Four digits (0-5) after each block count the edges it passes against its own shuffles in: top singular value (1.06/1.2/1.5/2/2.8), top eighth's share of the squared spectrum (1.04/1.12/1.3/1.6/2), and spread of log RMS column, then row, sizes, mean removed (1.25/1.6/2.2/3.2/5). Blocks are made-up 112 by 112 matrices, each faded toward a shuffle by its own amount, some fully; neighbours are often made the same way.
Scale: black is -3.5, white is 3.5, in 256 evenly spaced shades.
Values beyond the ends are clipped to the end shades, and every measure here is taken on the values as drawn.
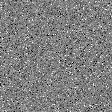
0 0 0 0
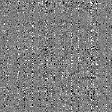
2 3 4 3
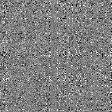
2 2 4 3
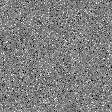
0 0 0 0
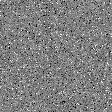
0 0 0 0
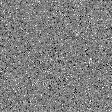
0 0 1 0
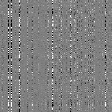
5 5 4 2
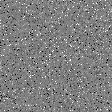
2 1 1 0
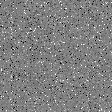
2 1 0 0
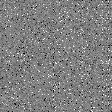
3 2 1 0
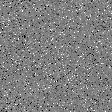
0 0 0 0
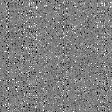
4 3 3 1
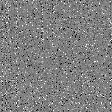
3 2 2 0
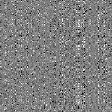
4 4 4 1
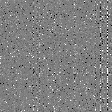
4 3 2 0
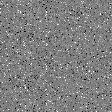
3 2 1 0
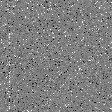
3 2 1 0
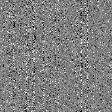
2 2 3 0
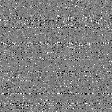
4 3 1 3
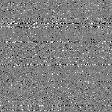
4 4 1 3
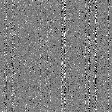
2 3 4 0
